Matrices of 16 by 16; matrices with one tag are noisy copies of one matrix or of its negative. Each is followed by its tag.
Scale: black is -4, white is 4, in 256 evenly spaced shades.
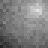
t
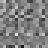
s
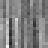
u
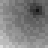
t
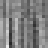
u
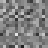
s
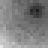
t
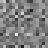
s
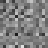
s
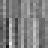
u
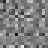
s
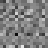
s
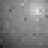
t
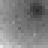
t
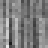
u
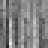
u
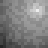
t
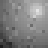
t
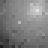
t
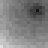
t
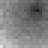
t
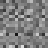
s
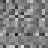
s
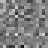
s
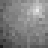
t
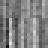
u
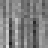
u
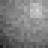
t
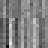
u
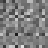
s
